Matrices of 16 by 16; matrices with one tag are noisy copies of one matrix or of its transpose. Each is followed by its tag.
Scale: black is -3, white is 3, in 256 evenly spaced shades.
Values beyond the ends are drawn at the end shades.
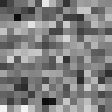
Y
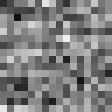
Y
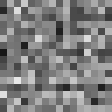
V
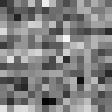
Y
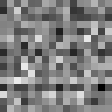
V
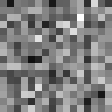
V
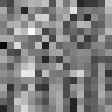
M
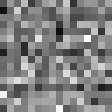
V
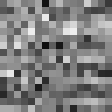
M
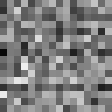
V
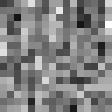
Y
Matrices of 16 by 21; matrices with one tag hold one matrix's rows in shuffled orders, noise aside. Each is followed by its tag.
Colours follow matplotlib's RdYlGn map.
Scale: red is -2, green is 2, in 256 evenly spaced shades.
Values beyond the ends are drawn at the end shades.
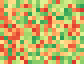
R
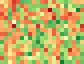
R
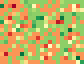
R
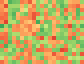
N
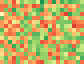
R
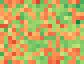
R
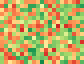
R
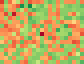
R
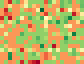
R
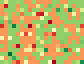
N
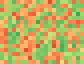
N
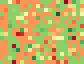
N
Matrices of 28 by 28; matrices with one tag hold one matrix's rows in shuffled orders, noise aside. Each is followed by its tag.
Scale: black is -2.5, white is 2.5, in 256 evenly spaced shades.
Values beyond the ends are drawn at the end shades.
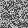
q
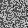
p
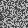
p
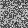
q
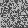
q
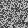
p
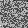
q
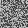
q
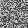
q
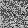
q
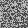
q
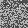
q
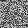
q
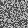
p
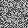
p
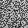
p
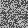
q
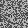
p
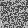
q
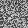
p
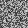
p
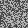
p
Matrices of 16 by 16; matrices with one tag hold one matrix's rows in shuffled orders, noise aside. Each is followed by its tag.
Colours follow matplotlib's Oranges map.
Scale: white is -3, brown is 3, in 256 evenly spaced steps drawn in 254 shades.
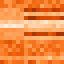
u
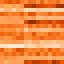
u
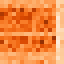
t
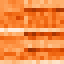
u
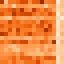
t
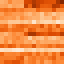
u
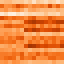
u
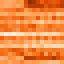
u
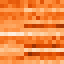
u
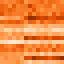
u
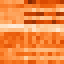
u
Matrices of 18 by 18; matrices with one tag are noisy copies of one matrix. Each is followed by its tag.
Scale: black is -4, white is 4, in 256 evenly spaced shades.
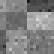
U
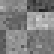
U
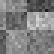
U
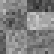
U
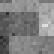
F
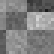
U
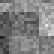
F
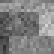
F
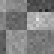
U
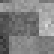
F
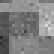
F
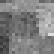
F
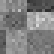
U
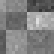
U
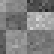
U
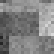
F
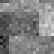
F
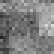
F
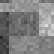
F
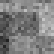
F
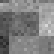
F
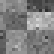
U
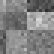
U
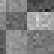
U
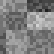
U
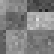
U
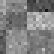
U
